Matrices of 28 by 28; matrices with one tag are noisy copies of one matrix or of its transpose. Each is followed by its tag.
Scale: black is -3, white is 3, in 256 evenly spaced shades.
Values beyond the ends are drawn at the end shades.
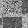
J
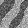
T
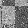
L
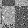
L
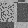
J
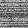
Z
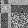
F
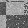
L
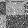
L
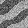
T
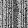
Z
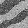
T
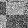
L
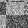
L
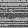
Z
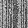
Z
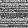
Z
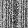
Z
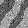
T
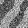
T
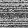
Z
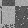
L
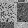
J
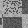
J
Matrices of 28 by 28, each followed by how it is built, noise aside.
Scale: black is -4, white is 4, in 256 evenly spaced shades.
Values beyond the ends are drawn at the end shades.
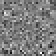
low rank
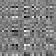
low rank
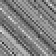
Toeplitz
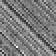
Toeplitz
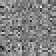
low rank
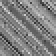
Toeplitz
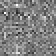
low rank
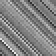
Toeplitz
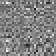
low rank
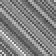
Toeplitz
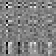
low rank
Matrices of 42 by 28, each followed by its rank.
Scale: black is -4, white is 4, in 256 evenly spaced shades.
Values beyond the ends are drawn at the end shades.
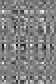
three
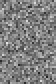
full rank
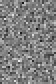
full rank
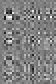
three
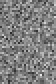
full rank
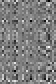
three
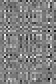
three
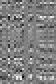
three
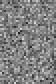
full rank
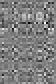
three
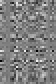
three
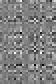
three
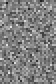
full rank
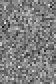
full rank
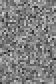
full rank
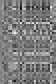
three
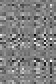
three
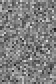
full rank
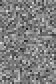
full rank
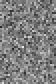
full rank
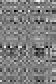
three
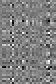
three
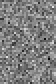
full rank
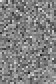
full rank
